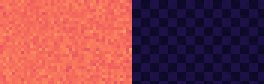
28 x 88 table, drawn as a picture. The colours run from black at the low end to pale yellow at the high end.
The table splits into one row of 2 panels. Panel 1,1: high, fine-grained, faint in contrast. Panel 1,2: very low, checkered, faint in contrast.
